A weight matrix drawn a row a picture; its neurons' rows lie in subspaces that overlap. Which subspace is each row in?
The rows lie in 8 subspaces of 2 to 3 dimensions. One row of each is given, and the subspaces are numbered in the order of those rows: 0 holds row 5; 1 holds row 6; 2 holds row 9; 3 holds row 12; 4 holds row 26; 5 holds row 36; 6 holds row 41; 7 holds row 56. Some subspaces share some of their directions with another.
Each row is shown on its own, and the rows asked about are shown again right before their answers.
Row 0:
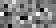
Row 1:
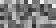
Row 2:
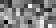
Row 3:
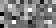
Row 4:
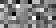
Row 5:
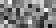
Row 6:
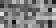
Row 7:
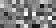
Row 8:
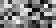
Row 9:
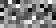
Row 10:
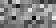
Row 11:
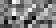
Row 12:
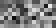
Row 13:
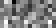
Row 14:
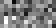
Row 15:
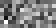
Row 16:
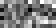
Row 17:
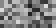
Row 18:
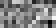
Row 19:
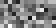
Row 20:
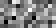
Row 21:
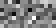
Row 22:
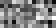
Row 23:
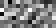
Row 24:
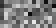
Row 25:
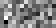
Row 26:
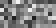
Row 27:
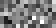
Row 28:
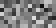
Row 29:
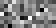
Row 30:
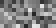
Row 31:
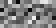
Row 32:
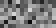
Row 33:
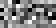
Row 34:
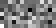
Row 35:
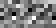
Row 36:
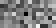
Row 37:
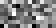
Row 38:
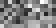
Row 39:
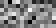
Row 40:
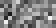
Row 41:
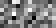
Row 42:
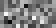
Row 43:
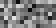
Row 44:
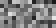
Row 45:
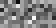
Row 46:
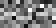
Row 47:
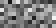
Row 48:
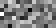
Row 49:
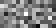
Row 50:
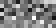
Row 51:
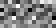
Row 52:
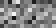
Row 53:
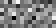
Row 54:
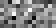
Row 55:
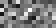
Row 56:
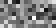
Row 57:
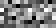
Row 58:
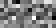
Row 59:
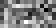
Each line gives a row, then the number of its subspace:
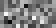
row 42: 6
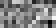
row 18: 1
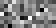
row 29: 7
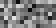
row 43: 4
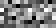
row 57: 2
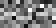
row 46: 5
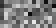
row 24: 2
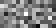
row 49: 5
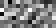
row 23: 7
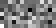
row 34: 1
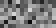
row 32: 0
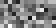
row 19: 7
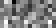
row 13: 6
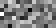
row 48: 7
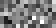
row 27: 6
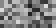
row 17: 3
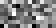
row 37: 5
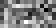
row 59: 2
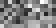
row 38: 3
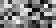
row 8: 3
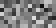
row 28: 0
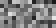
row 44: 1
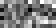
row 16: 5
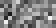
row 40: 4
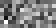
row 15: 4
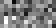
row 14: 6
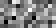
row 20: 6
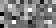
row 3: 1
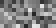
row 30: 5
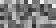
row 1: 5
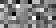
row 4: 5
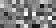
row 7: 5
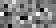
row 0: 7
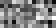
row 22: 1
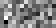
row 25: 4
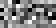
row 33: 4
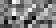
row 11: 6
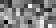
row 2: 0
